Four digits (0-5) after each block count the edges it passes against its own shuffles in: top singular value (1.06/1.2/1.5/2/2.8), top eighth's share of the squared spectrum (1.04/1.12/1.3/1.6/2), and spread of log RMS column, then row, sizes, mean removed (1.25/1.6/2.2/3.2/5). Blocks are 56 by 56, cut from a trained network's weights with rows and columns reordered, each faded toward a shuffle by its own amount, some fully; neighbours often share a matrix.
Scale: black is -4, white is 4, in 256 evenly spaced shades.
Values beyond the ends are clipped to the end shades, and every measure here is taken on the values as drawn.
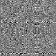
3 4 2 2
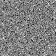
1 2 0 0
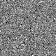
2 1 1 0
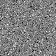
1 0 0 0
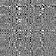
4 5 3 2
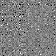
3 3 2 1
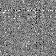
3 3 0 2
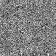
2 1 0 0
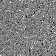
0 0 0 0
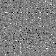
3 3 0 1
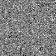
2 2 1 0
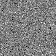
0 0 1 0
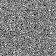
1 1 0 0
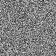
0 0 0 0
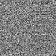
3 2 0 2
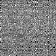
3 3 2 1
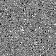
1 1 0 0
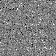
0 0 0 0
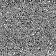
2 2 1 0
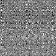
3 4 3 1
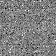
1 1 0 0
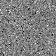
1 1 0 0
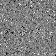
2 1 0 1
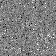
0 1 0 1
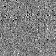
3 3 1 1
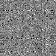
3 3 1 2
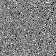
0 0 0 0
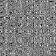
3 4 2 2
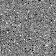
1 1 0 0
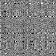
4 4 2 2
